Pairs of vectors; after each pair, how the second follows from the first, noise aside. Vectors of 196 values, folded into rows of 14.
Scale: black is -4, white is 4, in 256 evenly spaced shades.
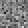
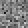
copied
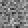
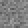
shrunk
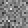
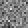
copied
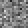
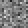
copied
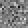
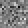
copied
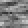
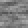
shrunk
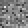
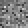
copied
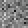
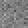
shrunk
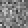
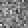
copied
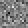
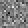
copied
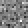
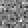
copied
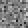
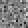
copied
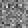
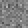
shrunk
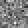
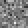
copied
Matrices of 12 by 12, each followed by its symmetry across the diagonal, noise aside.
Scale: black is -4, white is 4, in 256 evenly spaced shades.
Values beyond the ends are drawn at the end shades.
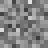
symmetric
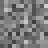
neither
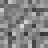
symmetric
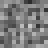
neither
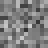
antisymmetric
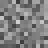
antisymmetric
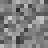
antisymmetric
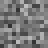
neither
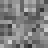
antisymmetric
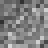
symmetric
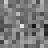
neither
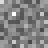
symmetric
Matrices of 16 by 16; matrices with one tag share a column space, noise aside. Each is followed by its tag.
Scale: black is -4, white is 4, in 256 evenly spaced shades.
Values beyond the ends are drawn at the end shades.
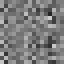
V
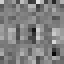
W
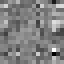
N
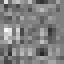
W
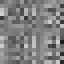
V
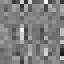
W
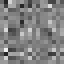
N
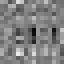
W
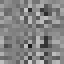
V
